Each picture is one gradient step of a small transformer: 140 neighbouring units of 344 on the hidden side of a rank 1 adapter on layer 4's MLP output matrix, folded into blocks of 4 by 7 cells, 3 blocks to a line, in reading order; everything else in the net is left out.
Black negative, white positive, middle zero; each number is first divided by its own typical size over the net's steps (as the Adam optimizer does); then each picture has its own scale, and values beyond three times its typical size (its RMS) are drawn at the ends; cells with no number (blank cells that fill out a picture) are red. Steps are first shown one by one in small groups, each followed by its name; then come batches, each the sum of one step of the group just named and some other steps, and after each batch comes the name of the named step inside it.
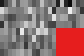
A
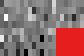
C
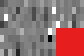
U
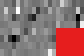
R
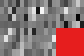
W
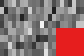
A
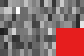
R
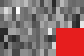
R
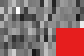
R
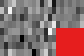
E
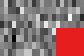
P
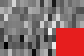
E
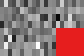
P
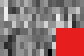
P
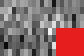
E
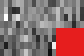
P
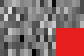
E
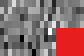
E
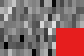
E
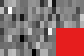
E
